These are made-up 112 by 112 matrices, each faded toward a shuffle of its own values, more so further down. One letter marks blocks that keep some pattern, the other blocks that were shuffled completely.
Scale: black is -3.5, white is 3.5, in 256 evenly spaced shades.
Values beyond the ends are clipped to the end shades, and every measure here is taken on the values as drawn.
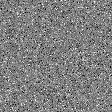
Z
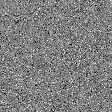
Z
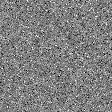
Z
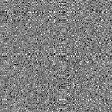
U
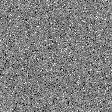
Z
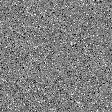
Z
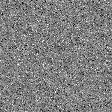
Z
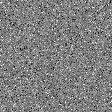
Z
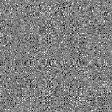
U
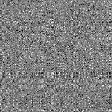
U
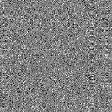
U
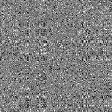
U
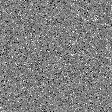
Z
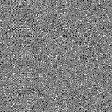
U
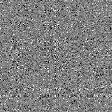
U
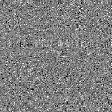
U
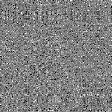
U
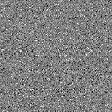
U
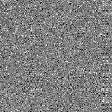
U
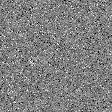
Z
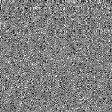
U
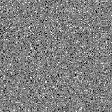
U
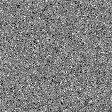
Z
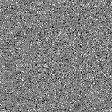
U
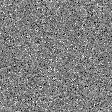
Z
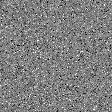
Z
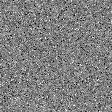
Z
